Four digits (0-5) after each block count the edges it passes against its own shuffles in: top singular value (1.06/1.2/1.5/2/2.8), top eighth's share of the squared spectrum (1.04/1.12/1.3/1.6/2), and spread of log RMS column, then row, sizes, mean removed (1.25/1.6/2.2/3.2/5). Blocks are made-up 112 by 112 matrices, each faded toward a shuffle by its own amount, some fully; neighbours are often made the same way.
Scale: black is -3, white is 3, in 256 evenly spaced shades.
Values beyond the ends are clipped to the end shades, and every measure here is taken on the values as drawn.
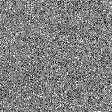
3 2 1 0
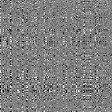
5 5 4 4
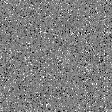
3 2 1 1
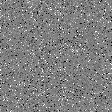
3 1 1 0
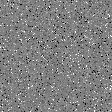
0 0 0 0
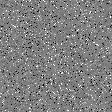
0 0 0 0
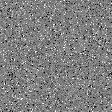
2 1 0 0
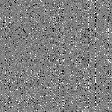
4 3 3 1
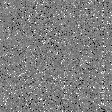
3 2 1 0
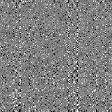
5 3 3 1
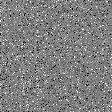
3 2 1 0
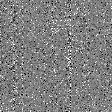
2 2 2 0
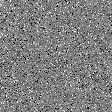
0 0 0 0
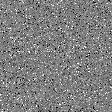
2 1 0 0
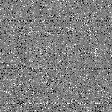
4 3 1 2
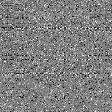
4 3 1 3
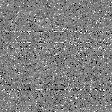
4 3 1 2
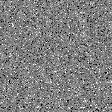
3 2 0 1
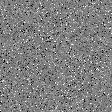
0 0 0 0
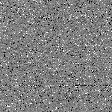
3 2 0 1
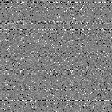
4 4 1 3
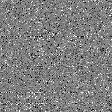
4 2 0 1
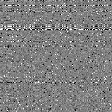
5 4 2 3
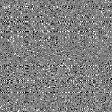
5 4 2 3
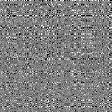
5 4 3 4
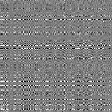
5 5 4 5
